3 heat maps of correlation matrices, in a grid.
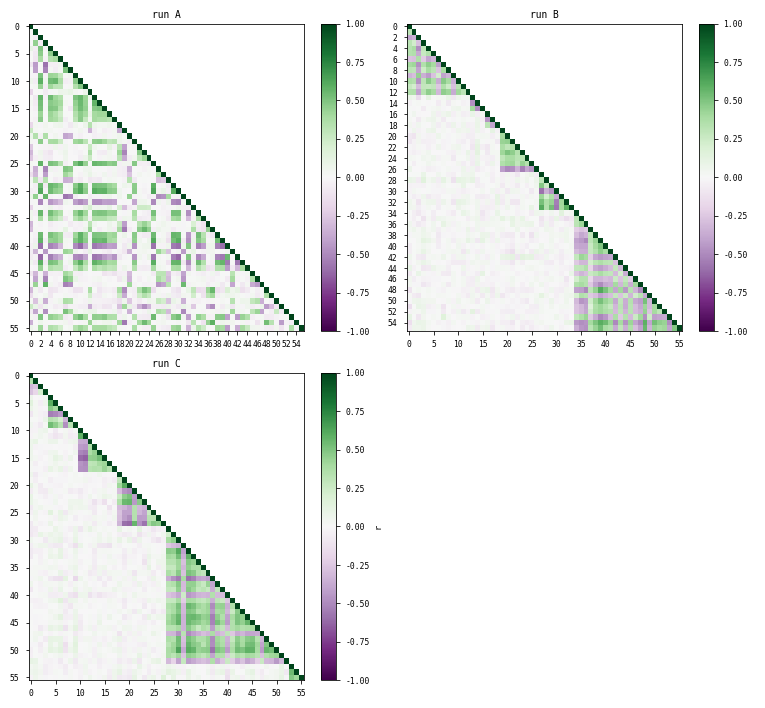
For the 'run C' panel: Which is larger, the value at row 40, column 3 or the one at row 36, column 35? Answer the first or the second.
the second
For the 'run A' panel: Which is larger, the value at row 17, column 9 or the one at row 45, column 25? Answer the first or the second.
the first
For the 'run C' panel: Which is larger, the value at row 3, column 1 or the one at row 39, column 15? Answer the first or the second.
the second
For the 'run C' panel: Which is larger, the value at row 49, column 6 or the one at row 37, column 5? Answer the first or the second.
the first
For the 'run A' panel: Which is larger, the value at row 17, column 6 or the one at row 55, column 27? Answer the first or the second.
the first
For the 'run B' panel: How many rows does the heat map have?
56
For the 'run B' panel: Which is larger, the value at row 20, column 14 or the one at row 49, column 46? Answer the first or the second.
the second
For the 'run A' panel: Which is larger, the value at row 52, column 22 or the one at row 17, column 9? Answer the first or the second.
the second
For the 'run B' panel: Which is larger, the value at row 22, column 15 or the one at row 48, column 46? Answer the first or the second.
the first
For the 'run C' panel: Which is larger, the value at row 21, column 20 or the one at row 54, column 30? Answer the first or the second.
the second
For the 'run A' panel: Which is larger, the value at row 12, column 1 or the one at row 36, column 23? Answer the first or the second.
the second
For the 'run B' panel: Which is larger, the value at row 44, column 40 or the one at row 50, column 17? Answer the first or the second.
the second
